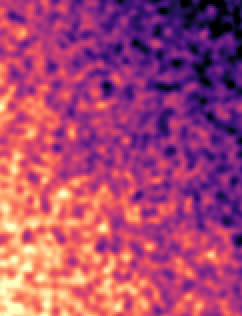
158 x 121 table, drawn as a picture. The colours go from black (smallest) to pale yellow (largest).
No regular stripes run through it. The field is mottled with small blotches. The ninth with the lowest average is the top right. No lone cell stands out from its neighbours. There is an overall slope up to the bottom left.
